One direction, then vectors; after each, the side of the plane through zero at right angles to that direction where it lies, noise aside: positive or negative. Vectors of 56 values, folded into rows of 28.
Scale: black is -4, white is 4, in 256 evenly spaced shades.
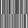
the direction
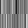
positive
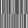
positive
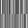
positive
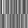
negative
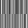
positive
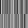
positive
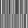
positive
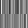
positive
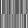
positive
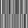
positive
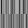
negative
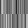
positive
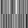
negative
